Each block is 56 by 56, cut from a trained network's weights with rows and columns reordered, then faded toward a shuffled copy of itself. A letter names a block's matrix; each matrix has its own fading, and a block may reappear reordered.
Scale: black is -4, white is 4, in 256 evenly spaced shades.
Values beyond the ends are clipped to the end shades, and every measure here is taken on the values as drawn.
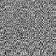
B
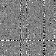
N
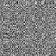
B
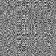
B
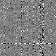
N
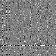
N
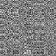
B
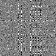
N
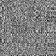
B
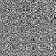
B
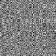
B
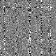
N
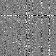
N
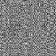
B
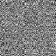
B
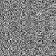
B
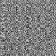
B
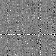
N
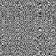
B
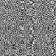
B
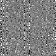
N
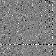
N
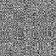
B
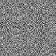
B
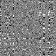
N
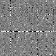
N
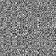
B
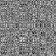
B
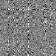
N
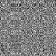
B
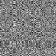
B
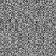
B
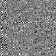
N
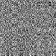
B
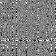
N
